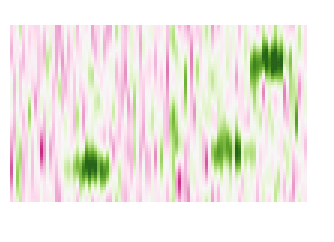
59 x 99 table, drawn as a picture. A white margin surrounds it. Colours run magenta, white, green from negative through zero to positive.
Mirror symmetry: none. Ninth with the highest average: top right. Grain: streaks running down. Average level on the scale: 50%. Bumps: three.
